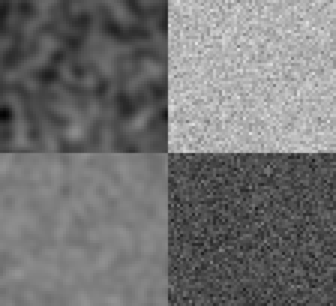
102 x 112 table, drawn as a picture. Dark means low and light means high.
The table splits into 2 rows of 2 panels. Panel 1,1: low, blotchy. Panel 1,2: high, fine-grained. Panel 2,1: middling, blotchy, faint in contrast. Panel 2,2: low, fine-grained.
